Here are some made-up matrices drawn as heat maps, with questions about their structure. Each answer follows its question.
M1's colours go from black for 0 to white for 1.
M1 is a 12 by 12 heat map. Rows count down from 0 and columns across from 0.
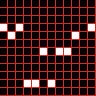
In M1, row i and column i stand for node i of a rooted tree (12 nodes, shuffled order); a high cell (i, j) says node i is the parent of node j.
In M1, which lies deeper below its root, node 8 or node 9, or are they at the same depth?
the same depth
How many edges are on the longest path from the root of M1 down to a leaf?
2
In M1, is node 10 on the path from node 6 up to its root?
yes
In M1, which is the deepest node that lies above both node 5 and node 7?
6
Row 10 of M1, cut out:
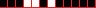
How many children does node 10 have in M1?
3
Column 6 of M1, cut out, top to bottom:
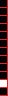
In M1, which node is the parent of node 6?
10
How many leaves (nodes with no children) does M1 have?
8
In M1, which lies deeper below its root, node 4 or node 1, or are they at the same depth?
node 1
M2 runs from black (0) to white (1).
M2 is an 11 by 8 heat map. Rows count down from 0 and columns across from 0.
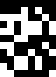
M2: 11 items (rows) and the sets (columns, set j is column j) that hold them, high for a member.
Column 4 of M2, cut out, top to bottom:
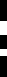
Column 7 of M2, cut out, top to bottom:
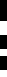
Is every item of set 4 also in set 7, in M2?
yes
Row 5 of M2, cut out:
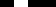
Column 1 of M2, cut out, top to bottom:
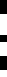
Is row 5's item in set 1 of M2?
no
